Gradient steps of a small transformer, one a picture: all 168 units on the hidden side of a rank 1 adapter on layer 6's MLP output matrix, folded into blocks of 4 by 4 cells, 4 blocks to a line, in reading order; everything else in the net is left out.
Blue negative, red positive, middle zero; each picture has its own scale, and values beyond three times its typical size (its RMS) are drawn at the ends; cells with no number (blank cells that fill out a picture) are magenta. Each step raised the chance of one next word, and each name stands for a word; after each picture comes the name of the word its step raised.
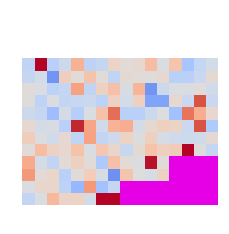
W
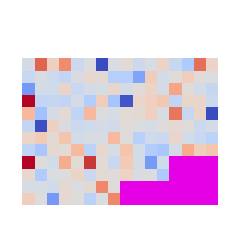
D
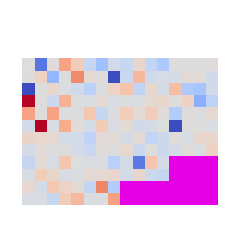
D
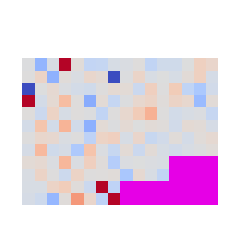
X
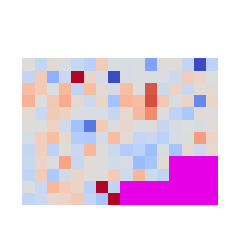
D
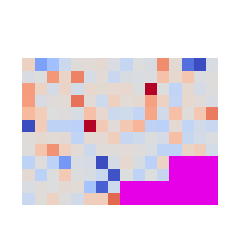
D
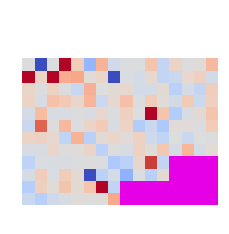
X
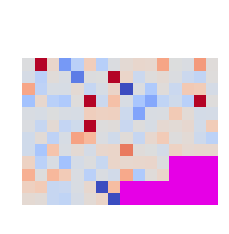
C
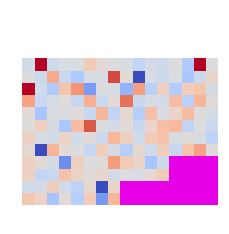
C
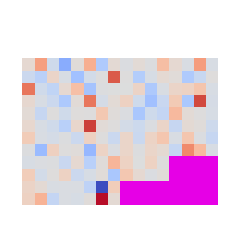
C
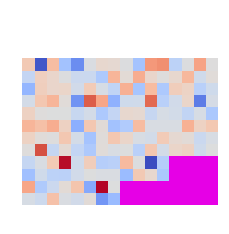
W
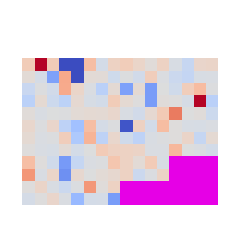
C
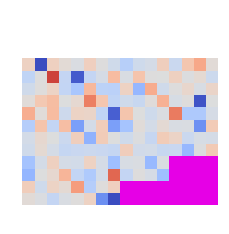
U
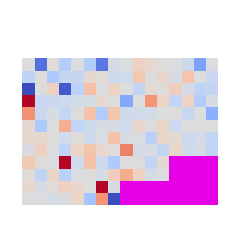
U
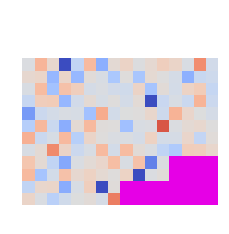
C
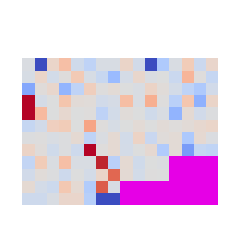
U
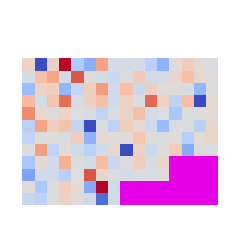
U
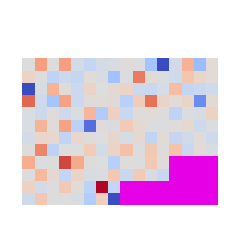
W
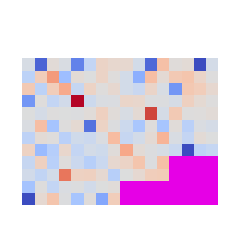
W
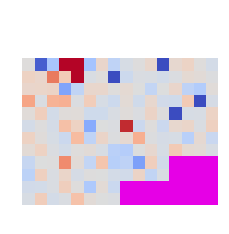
X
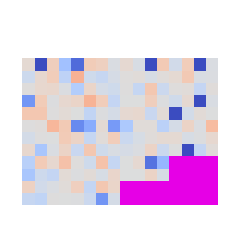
X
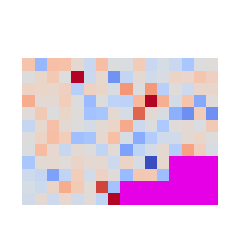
D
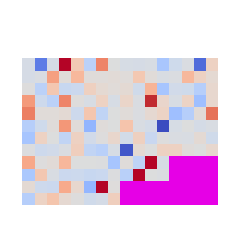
U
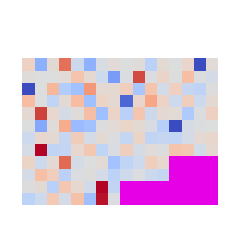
X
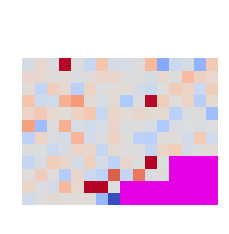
U
